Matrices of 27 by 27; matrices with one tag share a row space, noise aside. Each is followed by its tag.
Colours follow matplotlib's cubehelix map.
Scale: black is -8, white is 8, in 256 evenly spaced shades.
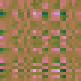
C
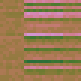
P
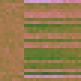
P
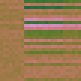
P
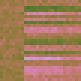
P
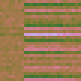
P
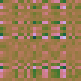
C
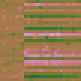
P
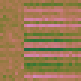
P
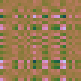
C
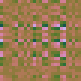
C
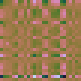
C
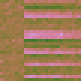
P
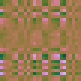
C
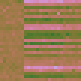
P
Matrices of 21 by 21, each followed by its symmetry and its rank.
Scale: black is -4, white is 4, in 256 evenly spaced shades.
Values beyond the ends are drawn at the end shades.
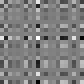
symmetric, rank one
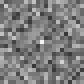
symmetric, full rank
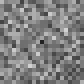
symmetric, full rank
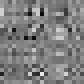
neither, rank three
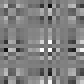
symmetric, rank one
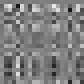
neither, rank two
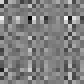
neither, rank two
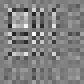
symmetric, rank two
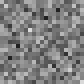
symmetric, full rank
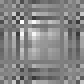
symmetric, rank two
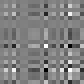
symmetric, rank one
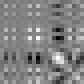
symmetric, rank two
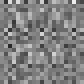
neither, rank three
